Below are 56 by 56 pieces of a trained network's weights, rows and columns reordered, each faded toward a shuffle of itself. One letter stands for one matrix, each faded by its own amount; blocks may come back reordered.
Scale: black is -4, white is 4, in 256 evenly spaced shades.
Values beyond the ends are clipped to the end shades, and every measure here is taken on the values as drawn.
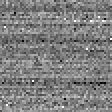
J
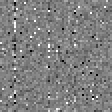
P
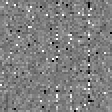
P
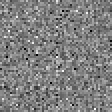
P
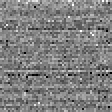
J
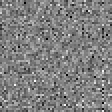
P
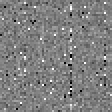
P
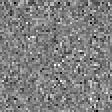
P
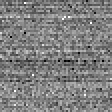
J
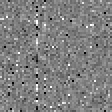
P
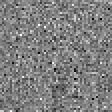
P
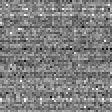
J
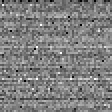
J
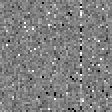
P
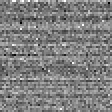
J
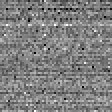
J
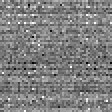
J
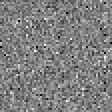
P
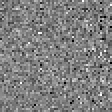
P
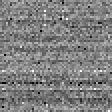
J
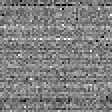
J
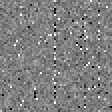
P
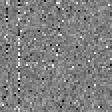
P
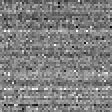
J
